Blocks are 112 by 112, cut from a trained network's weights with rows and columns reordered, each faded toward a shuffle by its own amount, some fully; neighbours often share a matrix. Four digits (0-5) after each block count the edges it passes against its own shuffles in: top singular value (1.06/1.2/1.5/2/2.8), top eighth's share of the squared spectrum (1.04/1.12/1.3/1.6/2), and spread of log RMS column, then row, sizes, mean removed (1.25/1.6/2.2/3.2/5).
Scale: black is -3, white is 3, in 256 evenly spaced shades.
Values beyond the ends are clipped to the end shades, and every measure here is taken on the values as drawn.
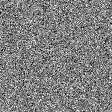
0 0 0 0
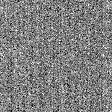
2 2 0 0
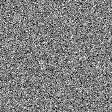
0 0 0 0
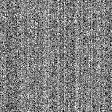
3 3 1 2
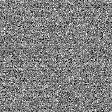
2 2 2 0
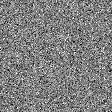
1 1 0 0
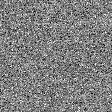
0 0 0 0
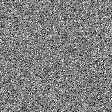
0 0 0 0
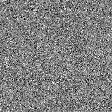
3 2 0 1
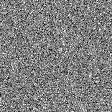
0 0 0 0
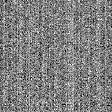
3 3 1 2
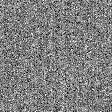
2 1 0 0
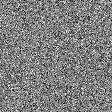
1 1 0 0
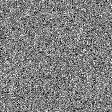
2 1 0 0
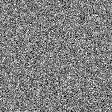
1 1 0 0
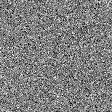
1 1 0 0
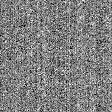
3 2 0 2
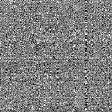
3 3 3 0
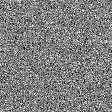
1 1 1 0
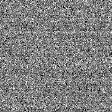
2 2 2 1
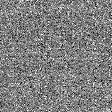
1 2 1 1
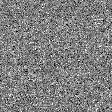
1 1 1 0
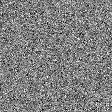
2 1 0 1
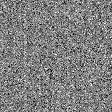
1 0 0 0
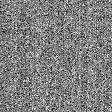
2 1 0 0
